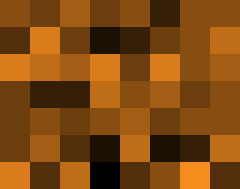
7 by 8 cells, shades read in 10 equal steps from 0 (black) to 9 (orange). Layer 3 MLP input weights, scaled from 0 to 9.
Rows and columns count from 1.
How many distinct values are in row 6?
6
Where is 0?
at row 7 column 4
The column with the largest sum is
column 8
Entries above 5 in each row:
1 2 6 2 1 3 3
